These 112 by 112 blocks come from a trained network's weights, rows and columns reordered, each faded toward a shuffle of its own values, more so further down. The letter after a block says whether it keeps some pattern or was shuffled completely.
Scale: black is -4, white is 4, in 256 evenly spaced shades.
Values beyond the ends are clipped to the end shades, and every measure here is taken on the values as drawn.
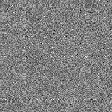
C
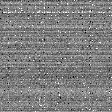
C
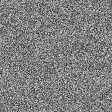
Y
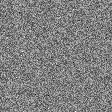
Y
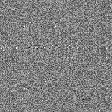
C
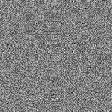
C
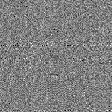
C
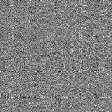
C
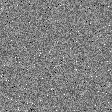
Y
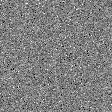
Y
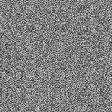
C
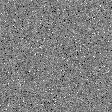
Y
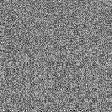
C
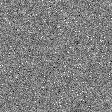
Y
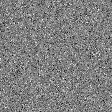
Y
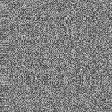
C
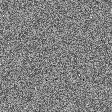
Y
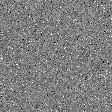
Y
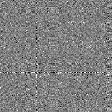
C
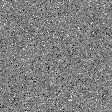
Y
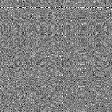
C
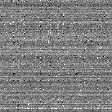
C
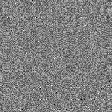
C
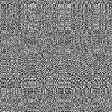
C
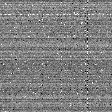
C
